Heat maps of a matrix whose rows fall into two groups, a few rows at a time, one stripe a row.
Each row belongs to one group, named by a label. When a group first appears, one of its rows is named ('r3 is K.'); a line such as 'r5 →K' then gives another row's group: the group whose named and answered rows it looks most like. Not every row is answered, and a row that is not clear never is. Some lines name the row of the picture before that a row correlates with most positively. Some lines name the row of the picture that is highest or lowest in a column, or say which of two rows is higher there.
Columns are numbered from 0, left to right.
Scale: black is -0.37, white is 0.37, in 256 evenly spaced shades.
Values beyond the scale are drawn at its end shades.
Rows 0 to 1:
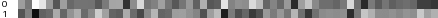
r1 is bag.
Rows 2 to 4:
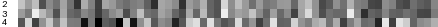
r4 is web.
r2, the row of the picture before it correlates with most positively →0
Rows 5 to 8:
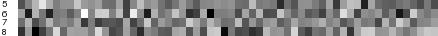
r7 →web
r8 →bag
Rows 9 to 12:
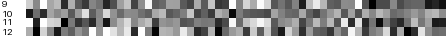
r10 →bag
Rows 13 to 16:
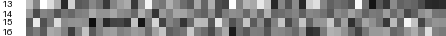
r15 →web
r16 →bag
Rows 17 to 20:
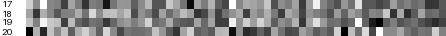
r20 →bag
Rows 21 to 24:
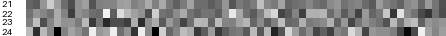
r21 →bag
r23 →web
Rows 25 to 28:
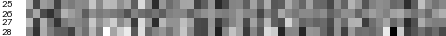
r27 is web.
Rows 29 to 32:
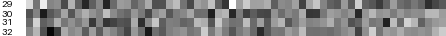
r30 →bag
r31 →web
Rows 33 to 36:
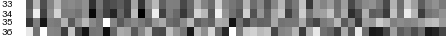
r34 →web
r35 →bag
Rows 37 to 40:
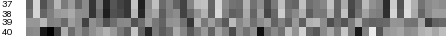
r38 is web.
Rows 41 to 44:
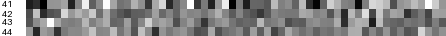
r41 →bag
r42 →bag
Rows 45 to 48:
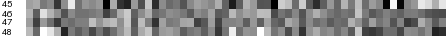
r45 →web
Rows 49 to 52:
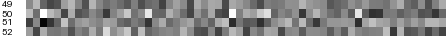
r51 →bag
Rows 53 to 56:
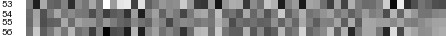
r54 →web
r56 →web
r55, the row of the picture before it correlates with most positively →51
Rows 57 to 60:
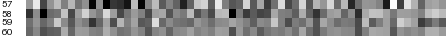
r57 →web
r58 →bag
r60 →bag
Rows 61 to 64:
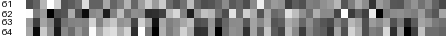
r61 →bag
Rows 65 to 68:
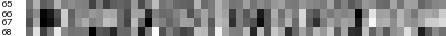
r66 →bag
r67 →bag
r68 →web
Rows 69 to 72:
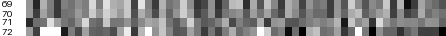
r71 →bag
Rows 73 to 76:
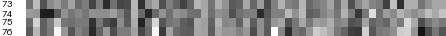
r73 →web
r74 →bag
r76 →web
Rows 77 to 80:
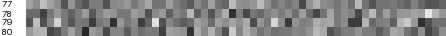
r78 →bag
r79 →web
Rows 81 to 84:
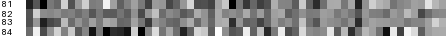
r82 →web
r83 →bag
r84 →web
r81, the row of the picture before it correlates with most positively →78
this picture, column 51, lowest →84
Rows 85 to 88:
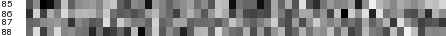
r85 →bag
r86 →bag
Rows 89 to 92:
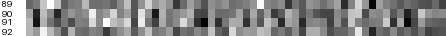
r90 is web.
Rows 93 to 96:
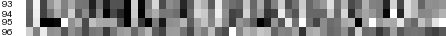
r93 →web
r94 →web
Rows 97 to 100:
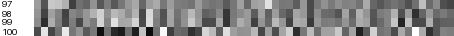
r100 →web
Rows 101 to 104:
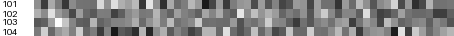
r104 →web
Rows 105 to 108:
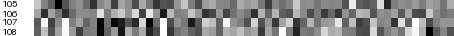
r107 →web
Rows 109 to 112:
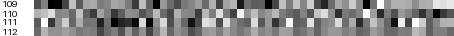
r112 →web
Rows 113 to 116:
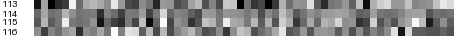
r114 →web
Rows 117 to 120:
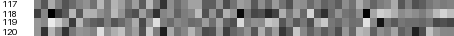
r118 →bag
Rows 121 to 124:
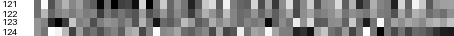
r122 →web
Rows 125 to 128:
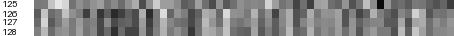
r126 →web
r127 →web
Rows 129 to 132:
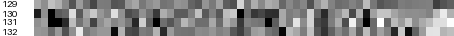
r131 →bag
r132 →web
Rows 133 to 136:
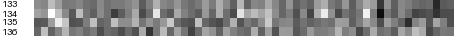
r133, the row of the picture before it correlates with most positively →129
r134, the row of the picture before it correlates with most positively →129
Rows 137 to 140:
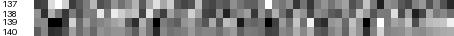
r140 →bag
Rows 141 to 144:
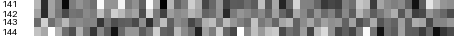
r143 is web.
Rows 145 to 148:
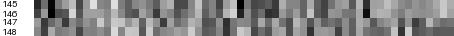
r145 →bag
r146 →bag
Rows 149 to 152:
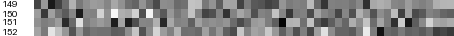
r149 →bag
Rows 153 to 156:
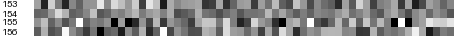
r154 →bag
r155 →web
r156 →web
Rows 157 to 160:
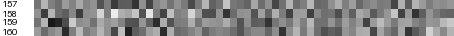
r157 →web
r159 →bag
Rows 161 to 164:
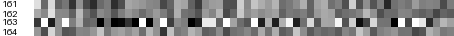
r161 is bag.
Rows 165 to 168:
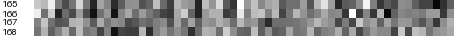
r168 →web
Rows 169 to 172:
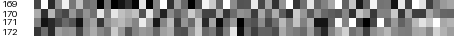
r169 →web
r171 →bag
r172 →bag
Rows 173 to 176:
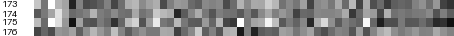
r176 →bag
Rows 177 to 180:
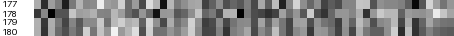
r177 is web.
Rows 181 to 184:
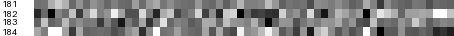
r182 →bag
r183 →web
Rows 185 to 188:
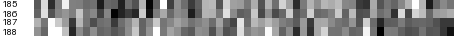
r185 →web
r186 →web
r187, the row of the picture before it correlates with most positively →184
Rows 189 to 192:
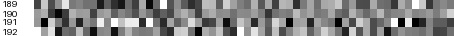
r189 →web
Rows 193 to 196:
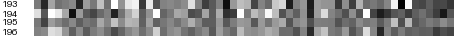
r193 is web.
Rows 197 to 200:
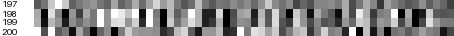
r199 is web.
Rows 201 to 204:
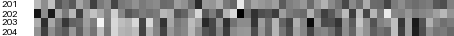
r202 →bag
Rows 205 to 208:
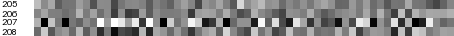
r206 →web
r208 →web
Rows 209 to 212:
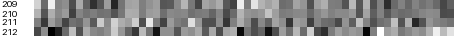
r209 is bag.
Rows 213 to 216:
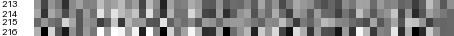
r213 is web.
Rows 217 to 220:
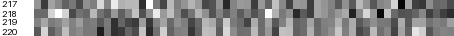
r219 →web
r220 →web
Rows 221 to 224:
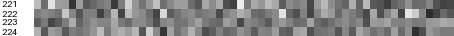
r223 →bag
